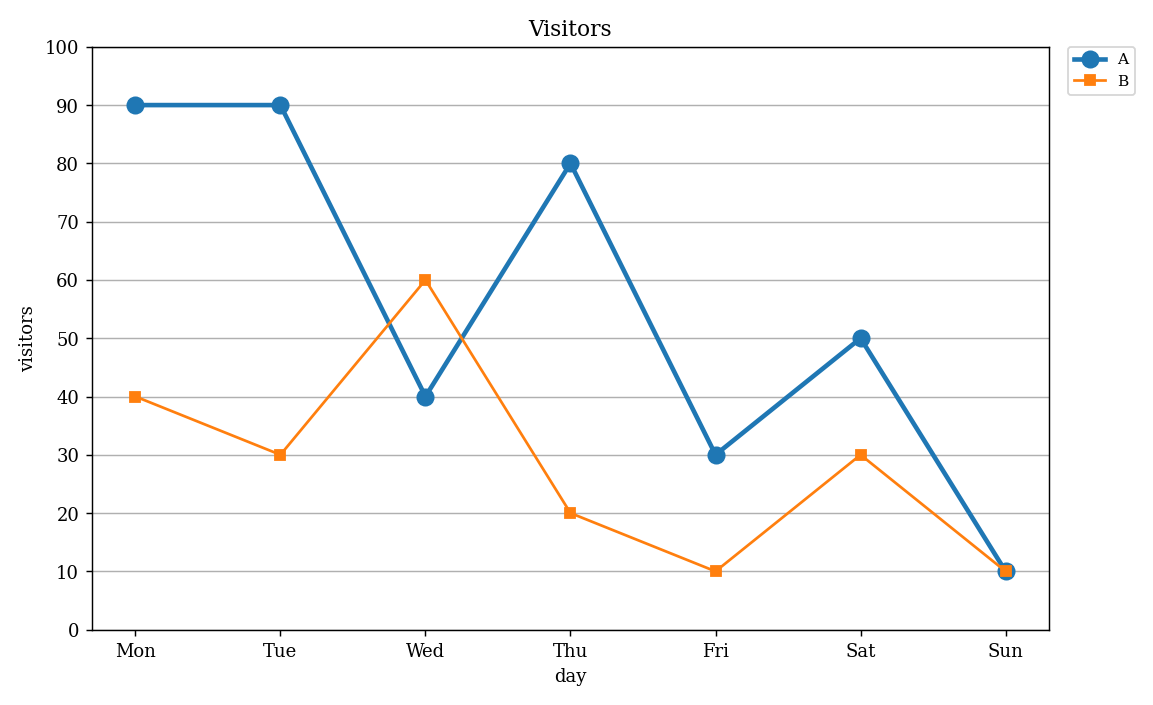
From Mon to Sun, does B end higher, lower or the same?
lower
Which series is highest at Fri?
A
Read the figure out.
Title: Visitors
x-axis: day, ticks Mon Tue Wed Thu Fri Sat Sun
y-axis: visitors, ticks 0 10 20 30 40 50 60 70 80 90 100
Legend: A, B
Values:
A: 90 90 40 80 30 50 10
B: 40 30 60 20 10 30 10
